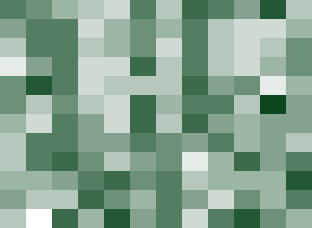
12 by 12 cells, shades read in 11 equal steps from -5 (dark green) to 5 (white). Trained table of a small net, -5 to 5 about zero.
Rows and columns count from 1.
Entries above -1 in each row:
6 8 7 8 7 6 9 7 6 7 7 6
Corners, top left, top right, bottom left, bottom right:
-2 2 2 1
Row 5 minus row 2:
-1 -2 0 0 1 3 1 -1 -2 -4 1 0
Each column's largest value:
4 5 2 3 3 2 3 4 3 3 4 2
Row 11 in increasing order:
-3 -2 -2 -1 -1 0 0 1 1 2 2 3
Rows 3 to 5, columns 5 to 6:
1 -1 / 3 -3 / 2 2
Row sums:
-4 7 7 10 3 -4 2 -4 -3 -5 0 -4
